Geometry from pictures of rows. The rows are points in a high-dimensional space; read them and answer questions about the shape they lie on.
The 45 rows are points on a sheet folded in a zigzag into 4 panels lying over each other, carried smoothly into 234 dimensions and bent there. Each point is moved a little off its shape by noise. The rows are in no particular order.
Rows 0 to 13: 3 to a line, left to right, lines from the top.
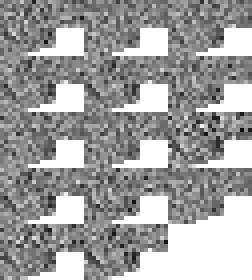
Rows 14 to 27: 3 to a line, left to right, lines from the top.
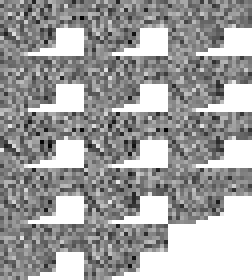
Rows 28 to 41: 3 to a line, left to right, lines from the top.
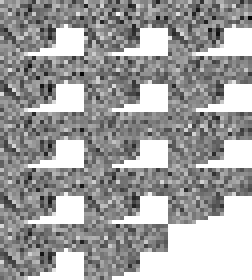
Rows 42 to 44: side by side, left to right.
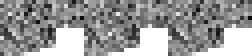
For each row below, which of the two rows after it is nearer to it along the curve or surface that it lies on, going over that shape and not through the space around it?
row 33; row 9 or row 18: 9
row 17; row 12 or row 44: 12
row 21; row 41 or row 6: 41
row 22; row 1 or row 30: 1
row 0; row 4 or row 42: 42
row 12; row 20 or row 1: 20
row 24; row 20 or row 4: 4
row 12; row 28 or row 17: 17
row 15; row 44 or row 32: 44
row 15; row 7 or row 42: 42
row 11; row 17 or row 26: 26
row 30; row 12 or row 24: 12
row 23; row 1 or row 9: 1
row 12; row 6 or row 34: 34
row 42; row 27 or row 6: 27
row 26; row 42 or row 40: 42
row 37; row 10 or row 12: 10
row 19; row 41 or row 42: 41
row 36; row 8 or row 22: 8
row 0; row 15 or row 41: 15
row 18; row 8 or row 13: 8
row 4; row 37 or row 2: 37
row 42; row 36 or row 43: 36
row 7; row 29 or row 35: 29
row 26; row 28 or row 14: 14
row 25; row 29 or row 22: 22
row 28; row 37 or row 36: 37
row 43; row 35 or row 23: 35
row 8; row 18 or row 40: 18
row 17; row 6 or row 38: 6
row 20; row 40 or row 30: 30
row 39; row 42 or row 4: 4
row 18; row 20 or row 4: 20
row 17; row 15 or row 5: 15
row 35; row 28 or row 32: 28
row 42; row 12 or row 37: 12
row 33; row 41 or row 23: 41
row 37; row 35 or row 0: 35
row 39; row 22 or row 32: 22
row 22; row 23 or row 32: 32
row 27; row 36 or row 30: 36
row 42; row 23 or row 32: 23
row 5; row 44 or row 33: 44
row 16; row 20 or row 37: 37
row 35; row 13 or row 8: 13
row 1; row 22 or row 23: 22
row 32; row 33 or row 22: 33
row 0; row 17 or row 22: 17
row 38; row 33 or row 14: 33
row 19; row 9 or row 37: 9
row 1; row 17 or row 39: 39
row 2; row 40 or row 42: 40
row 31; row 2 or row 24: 2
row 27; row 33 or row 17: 17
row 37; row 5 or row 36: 5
